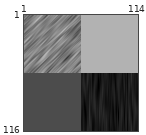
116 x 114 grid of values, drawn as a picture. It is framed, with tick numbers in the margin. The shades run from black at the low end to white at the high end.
It is made of 2 by 2 panels. Panel 1,1: middling, slanting up to the right. Panel 1,2: high, flat. Panel 2,1: low, flat. Panel 2,2: very low, streaked downward, faint in contrast.
